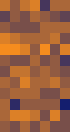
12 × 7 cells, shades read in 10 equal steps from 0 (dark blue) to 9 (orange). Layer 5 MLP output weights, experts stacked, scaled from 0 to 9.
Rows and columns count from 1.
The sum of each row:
41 30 35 44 52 30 38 43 37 27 45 33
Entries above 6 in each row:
3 0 0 3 5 0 2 2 0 0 4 0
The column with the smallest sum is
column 7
